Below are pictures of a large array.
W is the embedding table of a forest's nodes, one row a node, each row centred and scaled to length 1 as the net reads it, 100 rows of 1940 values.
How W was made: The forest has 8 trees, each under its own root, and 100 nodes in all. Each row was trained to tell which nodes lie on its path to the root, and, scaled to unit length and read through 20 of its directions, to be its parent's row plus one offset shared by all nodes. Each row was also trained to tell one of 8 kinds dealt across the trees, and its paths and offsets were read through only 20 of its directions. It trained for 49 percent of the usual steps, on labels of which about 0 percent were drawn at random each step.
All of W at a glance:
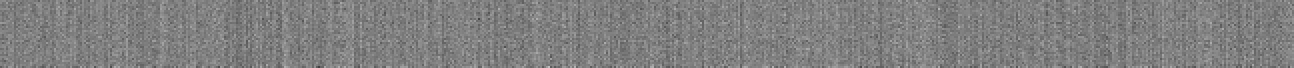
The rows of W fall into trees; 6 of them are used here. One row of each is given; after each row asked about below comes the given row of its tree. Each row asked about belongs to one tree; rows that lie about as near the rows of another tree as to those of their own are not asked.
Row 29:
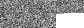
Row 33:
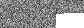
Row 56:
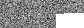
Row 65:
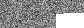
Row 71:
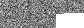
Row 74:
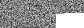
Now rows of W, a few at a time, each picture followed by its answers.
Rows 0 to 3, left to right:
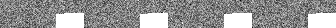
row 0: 74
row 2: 71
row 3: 33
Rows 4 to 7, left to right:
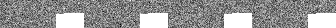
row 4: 74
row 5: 74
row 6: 33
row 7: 29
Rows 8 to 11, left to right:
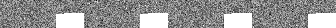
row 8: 29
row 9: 29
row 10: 29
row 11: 33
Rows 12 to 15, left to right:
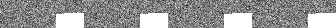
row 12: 74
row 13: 33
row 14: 65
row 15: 65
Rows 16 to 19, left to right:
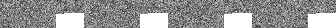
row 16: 29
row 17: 71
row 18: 29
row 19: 56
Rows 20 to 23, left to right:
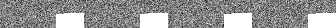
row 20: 29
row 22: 29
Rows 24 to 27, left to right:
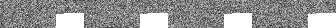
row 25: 74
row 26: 71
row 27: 74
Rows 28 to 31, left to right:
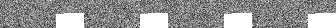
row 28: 56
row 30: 65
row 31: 29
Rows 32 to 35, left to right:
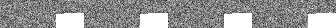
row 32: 74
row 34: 33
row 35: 74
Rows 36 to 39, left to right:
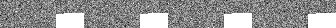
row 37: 29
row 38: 74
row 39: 33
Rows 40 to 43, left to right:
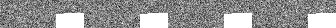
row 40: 74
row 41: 74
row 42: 65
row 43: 56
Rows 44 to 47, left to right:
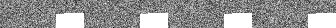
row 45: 33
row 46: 71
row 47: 74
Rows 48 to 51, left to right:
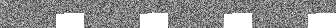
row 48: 33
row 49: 29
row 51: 29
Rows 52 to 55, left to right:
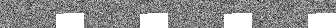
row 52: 71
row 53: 56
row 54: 56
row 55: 74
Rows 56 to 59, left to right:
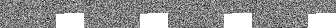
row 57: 65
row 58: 74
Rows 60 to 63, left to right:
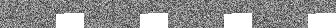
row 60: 71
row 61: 71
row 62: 65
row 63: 74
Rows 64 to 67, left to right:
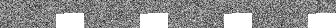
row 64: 74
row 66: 71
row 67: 29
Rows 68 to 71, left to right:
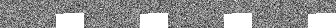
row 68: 74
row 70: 29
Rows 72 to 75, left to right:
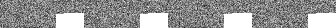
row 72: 56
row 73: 74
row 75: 74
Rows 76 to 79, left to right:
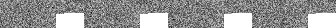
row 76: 29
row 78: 29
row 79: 29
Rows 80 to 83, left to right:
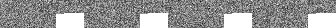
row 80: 33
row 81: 65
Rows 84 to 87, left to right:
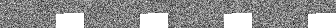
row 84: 65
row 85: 33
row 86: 29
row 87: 33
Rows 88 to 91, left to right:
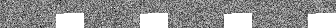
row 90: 56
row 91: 65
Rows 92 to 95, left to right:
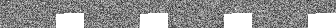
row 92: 65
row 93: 65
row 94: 56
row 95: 74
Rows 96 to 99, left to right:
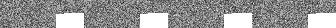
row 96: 29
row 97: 33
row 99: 29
